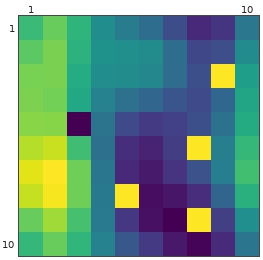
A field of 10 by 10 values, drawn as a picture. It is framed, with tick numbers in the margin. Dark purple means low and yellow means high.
Five lone cells stand out: four far higher and one far lower than their neighbours. The bottom right is the roughest part. On average the colour sits 50% of the way up the scale.
